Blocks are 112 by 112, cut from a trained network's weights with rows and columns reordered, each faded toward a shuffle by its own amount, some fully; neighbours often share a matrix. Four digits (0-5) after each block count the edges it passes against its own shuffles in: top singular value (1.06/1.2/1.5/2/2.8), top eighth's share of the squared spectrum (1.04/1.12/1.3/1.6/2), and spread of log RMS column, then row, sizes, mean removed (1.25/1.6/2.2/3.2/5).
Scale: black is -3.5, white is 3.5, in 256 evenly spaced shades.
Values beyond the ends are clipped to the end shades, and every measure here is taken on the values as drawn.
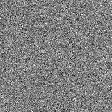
3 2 0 0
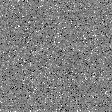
0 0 0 0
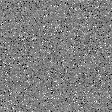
2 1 1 0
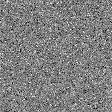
0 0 0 0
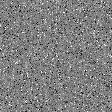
0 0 0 0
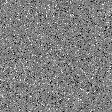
0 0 0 0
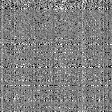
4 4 1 4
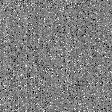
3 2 0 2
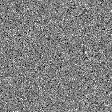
2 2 1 0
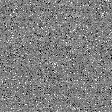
1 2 1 0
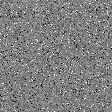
0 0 0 0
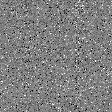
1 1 1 0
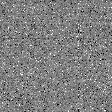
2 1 1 0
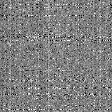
3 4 1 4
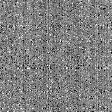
3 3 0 3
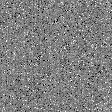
1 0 0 0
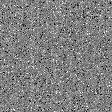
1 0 0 0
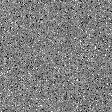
1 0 0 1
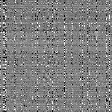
4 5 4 2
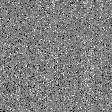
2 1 0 1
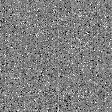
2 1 0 1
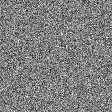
1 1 0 0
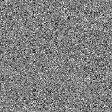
3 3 2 2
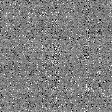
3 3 3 0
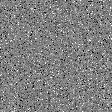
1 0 0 0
